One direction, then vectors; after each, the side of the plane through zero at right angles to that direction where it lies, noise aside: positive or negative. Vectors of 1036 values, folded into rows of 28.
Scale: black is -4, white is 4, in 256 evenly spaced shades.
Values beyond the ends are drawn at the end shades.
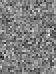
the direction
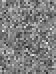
positive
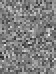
positive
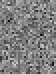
positive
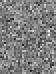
positive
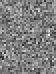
positive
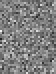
positive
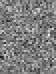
positive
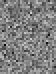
negative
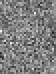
positive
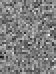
positive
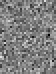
negative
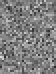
negative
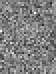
positive
